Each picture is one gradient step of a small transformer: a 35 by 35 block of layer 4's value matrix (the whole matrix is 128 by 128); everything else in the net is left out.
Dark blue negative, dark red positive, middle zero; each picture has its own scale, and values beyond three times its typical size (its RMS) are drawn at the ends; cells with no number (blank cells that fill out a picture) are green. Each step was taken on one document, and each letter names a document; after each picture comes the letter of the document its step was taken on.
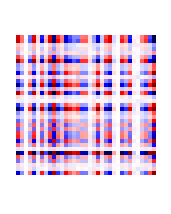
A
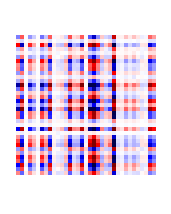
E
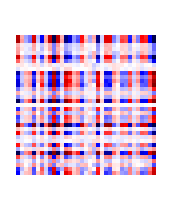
A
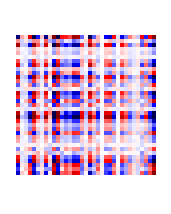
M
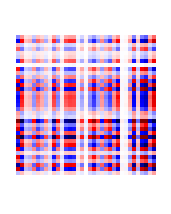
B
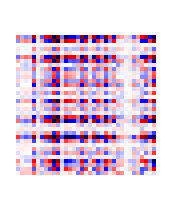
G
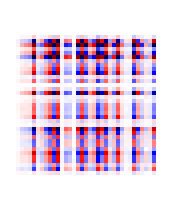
G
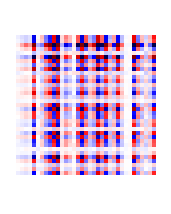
G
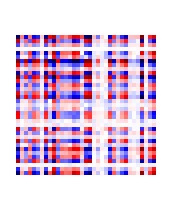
M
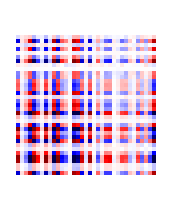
M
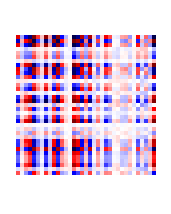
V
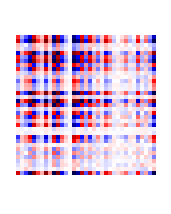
V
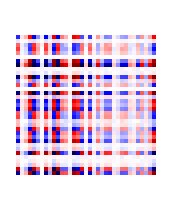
M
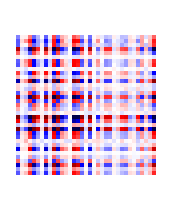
M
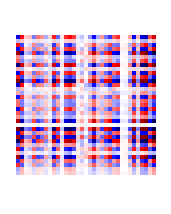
B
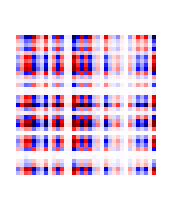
V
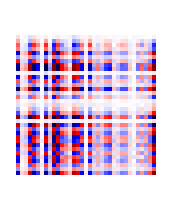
M
